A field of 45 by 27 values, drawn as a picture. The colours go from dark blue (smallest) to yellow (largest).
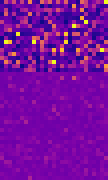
Histogram: skewed, a long tail of high values. Slope: none. Grain: fine. Stripes: none. Seam: horizontal, 40% of the way down, the bottom part calmer.
